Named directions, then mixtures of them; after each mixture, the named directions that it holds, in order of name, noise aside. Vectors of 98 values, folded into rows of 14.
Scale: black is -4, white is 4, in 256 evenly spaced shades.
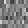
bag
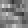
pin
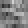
pin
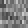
bag, pin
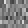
bag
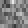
bag, pin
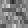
bag, pin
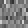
bag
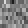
bag, pin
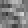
pin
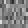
bag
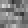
pin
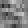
pin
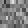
bag, pin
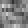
pin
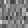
bag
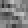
pin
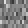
bag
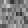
bag, pin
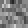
bag, pin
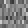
bag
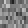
bag, pin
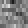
bag, pin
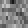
bag, pin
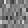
bag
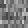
bag, pin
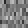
bag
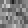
bag, pin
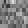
bag, pin
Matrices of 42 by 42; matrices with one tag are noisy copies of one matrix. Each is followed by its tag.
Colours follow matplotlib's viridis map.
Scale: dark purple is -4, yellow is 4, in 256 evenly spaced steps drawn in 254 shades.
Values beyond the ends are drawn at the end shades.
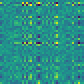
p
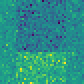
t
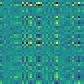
p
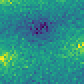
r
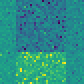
t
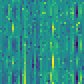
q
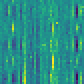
q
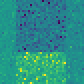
t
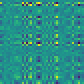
p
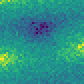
r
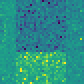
t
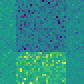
t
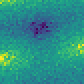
r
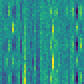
q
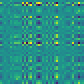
p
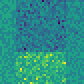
t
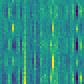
q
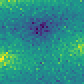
r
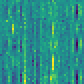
q
